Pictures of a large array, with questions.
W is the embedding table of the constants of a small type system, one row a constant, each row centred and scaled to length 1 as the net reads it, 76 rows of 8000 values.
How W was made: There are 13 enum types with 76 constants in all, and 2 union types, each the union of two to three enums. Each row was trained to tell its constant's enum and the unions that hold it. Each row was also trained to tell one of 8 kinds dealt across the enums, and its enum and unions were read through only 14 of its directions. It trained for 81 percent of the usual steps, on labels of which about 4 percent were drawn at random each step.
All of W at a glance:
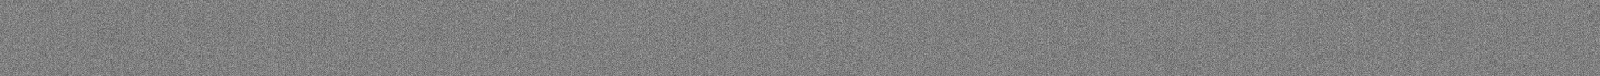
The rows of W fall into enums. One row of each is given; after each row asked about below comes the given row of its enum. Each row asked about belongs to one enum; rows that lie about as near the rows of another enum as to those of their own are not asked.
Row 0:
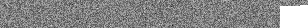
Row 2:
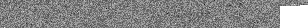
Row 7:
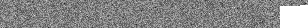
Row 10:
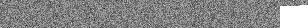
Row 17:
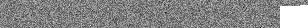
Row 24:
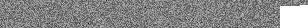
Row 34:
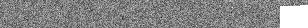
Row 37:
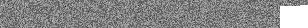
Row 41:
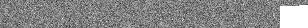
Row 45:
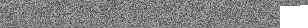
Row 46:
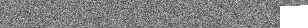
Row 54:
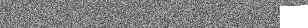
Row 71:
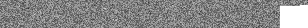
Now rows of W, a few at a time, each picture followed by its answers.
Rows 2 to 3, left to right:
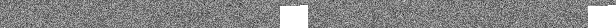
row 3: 41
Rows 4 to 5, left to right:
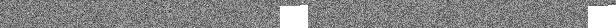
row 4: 37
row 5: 45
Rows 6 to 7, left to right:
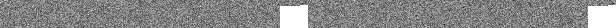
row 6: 45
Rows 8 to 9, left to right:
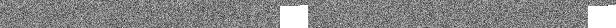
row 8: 10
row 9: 71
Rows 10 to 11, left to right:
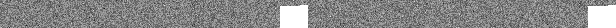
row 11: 46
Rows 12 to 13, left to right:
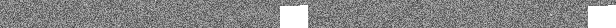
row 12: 46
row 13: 45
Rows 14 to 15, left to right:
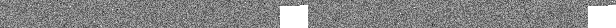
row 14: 7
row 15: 34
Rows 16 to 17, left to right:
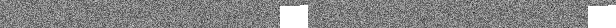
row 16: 34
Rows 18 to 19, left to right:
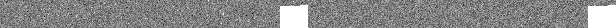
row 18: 34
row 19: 24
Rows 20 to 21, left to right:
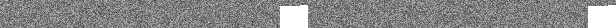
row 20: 45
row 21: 37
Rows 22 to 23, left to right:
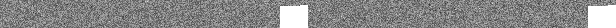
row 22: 2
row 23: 7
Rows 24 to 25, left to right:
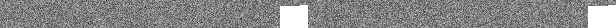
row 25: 46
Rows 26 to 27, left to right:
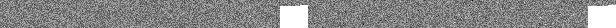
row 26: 37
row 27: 54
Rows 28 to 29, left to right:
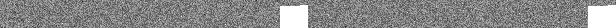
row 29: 71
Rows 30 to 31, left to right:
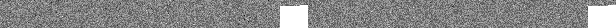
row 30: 45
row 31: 54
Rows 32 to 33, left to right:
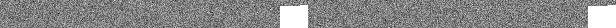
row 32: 46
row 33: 34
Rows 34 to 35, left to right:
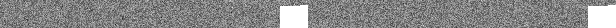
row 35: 24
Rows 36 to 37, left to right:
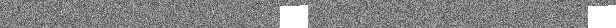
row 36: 41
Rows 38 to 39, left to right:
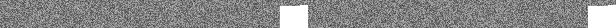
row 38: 71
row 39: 54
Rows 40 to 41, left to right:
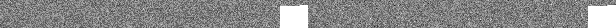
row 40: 71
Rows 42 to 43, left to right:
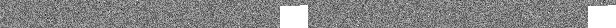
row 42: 7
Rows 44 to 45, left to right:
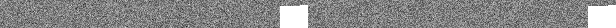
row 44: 41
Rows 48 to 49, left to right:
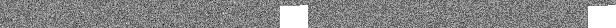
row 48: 71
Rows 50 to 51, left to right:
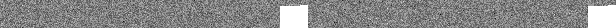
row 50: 2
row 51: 54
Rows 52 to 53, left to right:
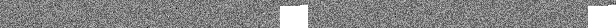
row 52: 34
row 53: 54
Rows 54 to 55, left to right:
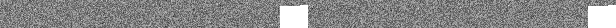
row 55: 37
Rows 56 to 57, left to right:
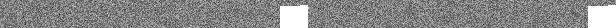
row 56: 37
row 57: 37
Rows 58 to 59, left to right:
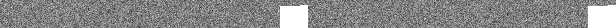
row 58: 45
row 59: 71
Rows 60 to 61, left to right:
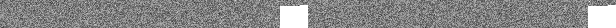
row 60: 7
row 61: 41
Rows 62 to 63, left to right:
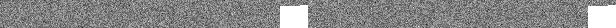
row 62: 34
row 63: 41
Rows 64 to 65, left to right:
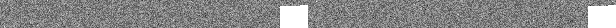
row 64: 7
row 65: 7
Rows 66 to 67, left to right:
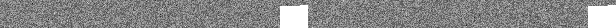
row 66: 7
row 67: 24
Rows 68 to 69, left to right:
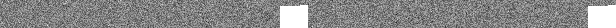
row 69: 41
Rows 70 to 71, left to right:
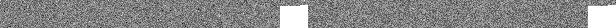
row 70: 2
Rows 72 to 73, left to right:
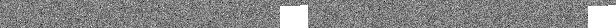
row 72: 34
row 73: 41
